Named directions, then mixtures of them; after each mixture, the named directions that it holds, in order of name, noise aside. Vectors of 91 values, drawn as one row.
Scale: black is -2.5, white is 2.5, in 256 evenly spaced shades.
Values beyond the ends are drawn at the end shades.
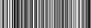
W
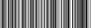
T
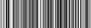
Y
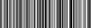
T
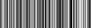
T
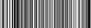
W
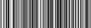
Y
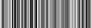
T, W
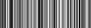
Y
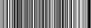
T, W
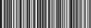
T, W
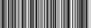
T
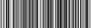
Y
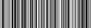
T, W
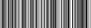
T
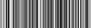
Y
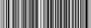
T, Y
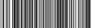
W, Y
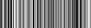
W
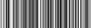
Y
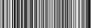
W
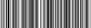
T, Y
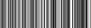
T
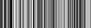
W, Y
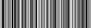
T, W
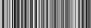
T, W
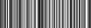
T, Y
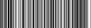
T, W
